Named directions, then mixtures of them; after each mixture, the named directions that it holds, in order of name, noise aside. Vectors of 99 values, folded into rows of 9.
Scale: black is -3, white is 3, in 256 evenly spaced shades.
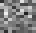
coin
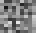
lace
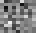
lace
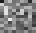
coin, lace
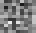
lace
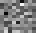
coin, lace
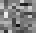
coin, lace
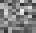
coin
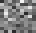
coin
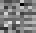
coin, lace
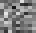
coin, lace
